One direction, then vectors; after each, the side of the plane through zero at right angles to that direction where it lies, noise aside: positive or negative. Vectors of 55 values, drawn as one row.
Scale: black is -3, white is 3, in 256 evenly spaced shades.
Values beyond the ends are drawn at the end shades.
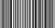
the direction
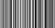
positive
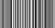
positive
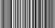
positive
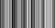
negative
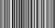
negative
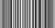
positive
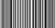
positive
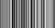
negative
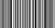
positive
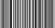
positive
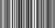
negative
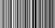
positive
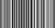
negative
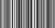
negative
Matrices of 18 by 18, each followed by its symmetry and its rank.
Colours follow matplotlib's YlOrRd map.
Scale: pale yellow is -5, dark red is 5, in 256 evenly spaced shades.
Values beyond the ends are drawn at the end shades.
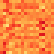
neither, rank three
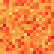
neither, full rank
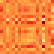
neither, rank two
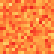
neither, full rank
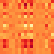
neither, rank two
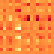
antisymmetric, rank two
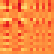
antisymmetric, rank two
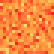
neither, full rank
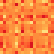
antisymmetric, rank two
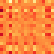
antisymmetric, rank two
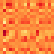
neither, rank two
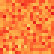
neither, full rank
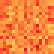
neither, rank three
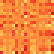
antisymmetric, rank two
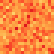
neither, full rank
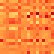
neither, rank three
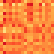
antisymmetric, rank two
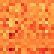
neither, rank three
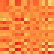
neither, rank two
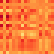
neither, rank two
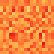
neither, rank three
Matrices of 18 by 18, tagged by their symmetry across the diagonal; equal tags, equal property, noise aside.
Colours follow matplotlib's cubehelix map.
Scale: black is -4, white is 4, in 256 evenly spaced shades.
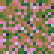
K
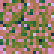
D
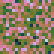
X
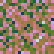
D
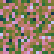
X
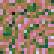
D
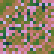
D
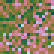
X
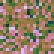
K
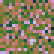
X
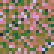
K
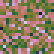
X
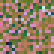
K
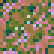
D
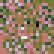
K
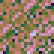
D
